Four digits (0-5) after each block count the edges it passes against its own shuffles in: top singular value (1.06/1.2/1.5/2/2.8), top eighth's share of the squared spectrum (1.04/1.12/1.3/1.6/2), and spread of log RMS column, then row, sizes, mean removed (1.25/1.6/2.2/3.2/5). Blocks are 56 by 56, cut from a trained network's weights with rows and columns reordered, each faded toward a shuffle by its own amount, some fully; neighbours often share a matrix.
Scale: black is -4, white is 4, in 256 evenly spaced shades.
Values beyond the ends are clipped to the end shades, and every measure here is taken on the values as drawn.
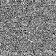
2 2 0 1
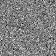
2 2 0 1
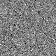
0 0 0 0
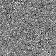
0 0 0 0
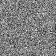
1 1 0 0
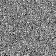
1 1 0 0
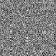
3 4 2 1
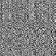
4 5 3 2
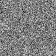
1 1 0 0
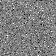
0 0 0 0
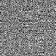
3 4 2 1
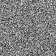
0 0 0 0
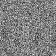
2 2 0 0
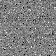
1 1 0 0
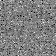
1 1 1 0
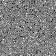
0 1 0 0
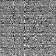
3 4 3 1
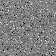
0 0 0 0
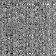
3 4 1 2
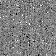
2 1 0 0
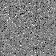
0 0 0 0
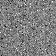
0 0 0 0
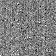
2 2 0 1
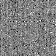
2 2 0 1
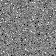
0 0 0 0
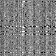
4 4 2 3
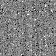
2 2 0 0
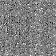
2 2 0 1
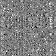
3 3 1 1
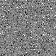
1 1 1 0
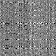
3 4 1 3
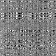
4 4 1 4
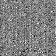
2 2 0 1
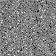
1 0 0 0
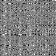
3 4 0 3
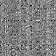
3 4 1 3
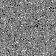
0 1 0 0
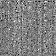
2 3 1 2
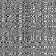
4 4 2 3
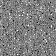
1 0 0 0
